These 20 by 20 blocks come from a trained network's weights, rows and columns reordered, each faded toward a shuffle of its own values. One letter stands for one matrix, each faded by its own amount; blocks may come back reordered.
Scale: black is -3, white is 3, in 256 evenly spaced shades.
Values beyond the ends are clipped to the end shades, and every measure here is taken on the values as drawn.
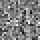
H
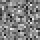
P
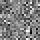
P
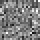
P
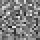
P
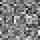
P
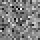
H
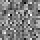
P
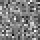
H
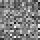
P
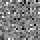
H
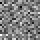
P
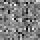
H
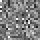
P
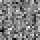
H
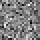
H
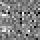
H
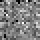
H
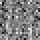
H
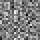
P
